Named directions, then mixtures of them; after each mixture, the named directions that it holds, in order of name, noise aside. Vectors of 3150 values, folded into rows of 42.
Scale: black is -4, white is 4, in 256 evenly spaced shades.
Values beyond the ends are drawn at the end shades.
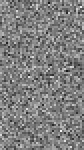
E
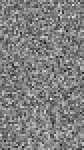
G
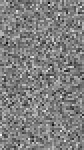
E, G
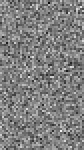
E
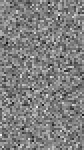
E, G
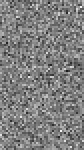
E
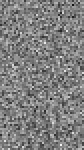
G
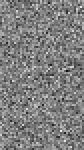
E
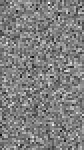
E, G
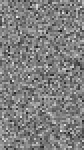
E, G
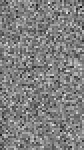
E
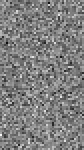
E, G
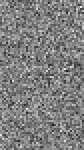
E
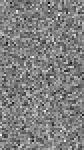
E, G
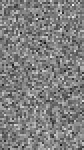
G
